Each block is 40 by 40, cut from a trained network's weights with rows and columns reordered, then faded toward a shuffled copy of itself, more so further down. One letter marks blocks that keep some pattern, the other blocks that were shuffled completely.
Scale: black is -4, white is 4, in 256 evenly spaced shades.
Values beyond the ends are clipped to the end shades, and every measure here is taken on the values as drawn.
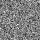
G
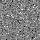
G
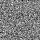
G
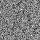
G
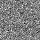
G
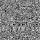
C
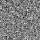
C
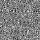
C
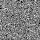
G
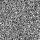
G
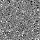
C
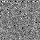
C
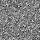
G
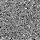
G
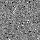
G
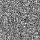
C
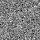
G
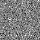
C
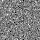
G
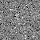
G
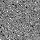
G
